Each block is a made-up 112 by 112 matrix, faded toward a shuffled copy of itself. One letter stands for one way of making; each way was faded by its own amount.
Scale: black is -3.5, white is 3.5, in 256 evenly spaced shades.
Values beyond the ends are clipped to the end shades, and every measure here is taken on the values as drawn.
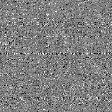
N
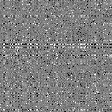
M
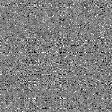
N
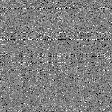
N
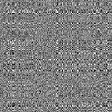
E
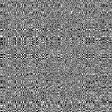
E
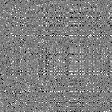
M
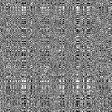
E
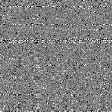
N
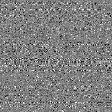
N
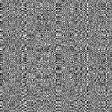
E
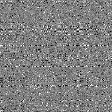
N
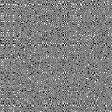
M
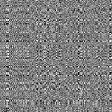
E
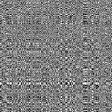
E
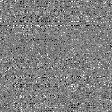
N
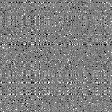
M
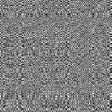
E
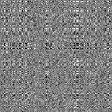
E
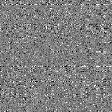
N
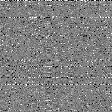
N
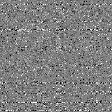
N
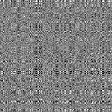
E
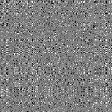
M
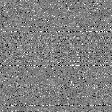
N
